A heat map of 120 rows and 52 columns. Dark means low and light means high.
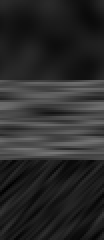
The table splits into 3 rows of 1 panel. Panel 1,1: very low, smooth, faint in contrast. Panel 2,1: low, streaked across. Panel 3,1: very low, slanting up to the right, faint in contrast.
